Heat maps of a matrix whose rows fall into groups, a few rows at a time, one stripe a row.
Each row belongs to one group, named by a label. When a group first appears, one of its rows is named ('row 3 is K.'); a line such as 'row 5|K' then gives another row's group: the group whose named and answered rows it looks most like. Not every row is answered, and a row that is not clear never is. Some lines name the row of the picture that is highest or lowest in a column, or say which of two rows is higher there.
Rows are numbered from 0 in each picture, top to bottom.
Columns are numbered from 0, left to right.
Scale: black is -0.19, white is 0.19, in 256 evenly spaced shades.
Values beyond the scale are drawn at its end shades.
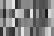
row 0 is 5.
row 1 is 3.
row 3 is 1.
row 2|5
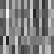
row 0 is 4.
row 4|1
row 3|4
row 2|4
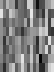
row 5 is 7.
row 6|3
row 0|5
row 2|7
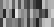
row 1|3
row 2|1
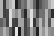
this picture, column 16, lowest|2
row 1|7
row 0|5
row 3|1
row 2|7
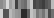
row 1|7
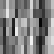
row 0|5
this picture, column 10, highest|4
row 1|5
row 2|3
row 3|3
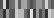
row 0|1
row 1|3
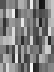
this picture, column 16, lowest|4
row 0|3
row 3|4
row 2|3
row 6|1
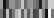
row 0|3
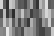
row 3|5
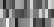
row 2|5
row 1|7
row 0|3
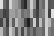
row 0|7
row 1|7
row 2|1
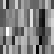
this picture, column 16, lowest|3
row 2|3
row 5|1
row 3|5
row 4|3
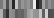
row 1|7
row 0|1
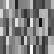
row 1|7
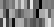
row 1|7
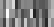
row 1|5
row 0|5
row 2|4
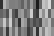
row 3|1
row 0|1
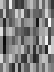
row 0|7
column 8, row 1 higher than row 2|No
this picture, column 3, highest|0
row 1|1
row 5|3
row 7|1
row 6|7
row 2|4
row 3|7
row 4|7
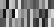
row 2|4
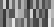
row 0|1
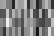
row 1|4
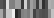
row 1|5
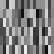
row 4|7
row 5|4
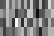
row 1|5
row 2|4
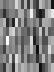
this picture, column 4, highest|3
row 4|5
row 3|7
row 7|3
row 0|4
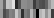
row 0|5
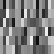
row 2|1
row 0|4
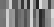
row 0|7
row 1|5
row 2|5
